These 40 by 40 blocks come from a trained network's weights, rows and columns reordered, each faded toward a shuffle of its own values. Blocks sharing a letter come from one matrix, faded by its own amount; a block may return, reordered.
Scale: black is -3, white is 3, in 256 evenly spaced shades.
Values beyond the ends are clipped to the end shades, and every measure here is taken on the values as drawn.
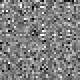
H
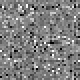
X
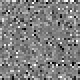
X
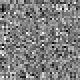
H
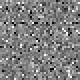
X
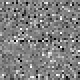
X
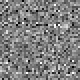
H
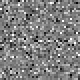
X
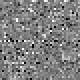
X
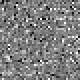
X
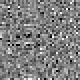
H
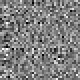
H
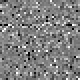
X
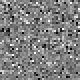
X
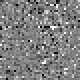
X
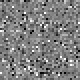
X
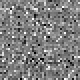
X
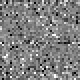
X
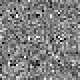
H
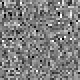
H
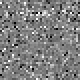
X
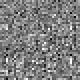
H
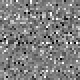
X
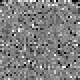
X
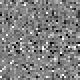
X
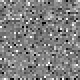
X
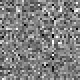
H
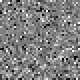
X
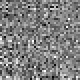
H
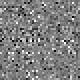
X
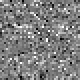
X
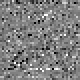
X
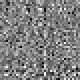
H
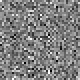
H
